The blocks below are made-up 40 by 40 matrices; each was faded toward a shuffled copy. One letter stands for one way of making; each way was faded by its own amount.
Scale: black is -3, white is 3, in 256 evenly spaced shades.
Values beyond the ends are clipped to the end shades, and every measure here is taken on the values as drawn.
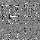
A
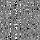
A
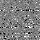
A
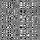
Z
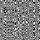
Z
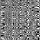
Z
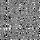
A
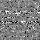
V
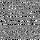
V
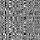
Z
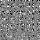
A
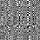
Z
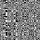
Z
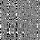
Z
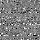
V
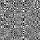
Z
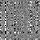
Z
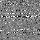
V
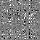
A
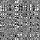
Z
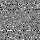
V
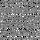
V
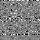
V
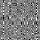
Z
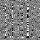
Z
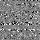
V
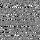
V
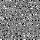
V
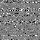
V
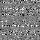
V
